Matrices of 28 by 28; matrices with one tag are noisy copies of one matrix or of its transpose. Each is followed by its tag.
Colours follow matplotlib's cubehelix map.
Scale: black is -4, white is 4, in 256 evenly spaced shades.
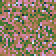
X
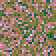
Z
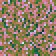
Z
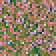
Z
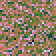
Z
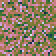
Z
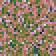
Z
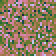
X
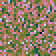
Z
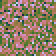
X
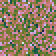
Z
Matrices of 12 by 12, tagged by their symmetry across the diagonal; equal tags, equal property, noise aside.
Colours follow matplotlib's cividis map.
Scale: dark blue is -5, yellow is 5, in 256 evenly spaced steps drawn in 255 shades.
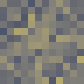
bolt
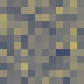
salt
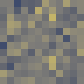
salt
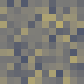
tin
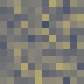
salt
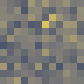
salt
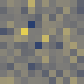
tin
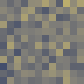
tin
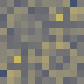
bolt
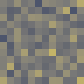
bolt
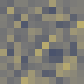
bolt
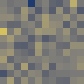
tin
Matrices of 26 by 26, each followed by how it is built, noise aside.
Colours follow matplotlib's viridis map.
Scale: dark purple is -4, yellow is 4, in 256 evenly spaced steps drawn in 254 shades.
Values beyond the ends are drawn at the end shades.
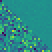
lower triangular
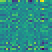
low rank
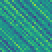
Toeplitz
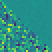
lower triangular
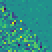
lower triangular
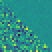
lower triangular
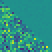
lower triangular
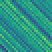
Toeplitz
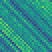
Toeplitz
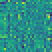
low rank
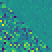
lower triangular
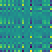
low rank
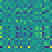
low rank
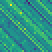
Toeplitz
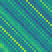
Toeplitz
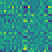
low rank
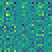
low rank
